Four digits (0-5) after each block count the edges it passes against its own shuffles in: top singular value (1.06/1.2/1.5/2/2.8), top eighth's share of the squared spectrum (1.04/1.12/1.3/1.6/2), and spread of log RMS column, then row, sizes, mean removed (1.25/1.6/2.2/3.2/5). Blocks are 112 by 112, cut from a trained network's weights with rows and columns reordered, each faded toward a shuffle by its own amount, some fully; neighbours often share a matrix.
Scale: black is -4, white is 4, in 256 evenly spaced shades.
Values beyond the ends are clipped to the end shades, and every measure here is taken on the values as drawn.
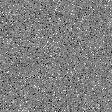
3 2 0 1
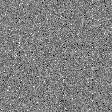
2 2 1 0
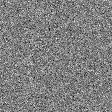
0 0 0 0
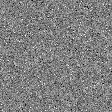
0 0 0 0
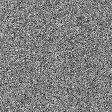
2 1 0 1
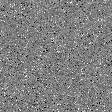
0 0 0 0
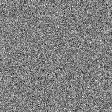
3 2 0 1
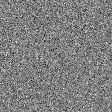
0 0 0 0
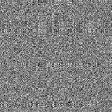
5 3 2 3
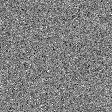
0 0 0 0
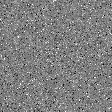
1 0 0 0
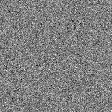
3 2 0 1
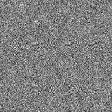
4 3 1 2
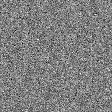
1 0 0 0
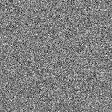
3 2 0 1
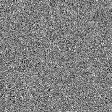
2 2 1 1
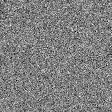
0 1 0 0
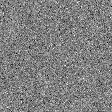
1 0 0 0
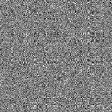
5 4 3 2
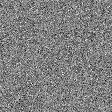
1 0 0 0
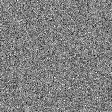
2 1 0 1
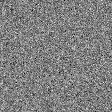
1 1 0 0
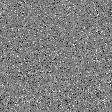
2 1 0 1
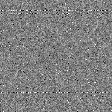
4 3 1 2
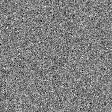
1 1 0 0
